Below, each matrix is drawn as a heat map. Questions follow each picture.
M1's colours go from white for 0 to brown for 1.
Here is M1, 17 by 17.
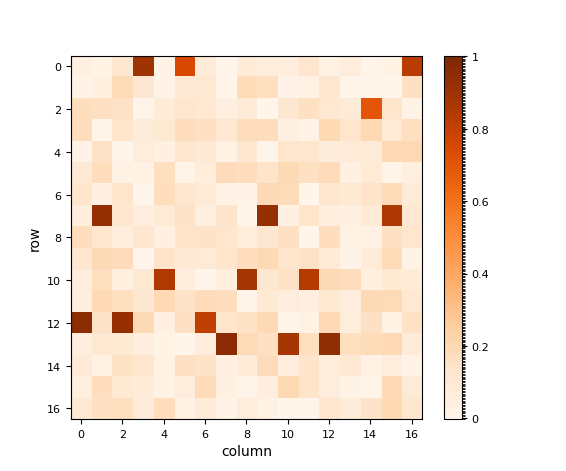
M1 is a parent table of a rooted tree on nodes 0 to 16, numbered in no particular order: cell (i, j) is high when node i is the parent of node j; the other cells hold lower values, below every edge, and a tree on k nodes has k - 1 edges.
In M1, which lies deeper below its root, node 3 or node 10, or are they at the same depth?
node 3
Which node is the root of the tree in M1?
13
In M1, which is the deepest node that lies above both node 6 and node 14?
12
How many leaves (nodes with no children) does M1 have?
11
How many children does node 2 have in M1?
1
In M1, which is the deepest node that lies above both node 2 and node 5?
12
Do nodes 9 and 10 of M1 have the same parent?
no
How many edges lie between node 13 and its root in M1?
0
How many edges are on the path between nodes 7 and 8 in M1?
3
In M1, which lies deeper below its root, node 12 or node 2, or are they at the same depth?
node 2
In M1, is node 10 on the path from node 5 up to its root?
no
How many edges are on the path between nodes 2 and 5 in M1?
3
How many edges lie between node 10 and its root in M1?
1
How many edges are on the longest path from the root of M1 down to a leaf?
3
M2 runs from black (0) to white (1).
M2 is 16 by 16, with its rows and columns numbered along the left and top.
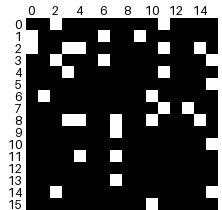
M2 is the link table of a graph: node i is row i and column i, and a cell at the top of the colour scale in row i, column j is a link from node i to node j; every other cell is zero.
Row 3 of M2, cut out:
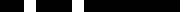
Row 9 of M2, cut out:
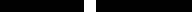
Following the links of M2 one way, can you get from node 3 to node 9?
yes
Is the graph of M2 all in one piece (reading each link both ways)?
no
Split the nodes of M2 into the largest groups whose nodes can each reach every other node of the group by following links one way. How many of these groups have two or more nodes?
2
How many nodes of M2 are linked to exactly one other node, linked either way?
2
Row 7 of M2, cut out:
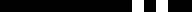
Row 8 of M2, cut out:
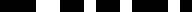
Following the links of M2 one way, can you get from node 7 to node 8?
no
